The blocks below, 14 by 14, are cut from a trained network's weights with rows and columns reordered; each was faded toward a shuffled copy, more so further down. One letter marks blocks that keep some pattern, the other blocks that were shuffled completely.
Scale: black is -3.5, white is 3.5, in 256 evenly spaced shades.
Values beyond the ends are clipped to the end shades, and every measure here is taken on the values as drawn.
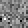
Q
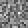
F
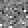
F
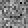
F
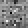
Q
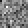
F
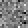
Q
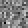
Q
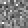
F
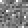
F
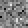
F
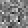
Q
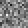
F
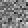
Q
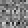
Q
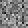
Q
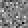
F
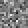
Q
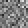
Q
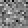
F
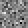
F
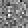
F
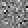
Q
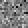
F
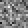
F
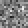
F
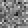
F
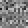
Q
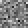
F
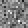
F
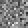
F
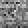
Q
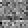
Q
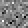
F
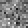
Q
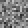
F
